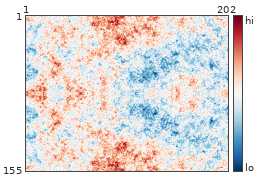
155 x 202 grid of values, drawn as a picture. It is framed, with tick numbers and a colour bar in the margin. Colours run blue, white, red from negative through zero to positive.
Lone odd cells: none. Odd rows or columns: none. Mirror symmetry: top to bottom. Histogram: bell-shaped. Average level on the scale: 50%.
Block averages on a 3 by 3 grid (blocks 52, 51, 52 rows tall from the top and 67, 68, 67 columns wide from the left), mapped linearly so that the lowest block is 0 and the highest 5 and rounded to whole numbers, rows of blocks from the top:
350
401
350
